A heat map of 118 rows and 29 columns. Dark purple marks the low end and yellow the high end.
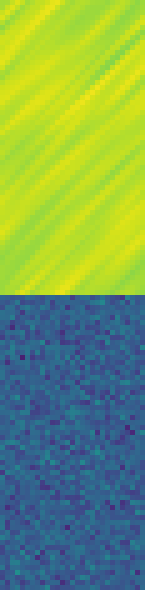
The table splits into 2 rows of 1 panel. Panel 1,1: very high, slanting up to the right, faint in contrast. Panel 2,1: low, fine-grained.
